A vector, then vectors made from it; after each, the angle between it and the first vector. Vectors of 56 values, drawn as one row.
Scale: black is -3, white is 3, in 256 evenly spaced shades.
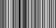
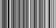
partly aligned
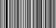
partly opposed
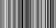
orthogonal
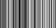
nearly parallel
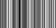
nearly parallel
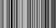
partly opposed
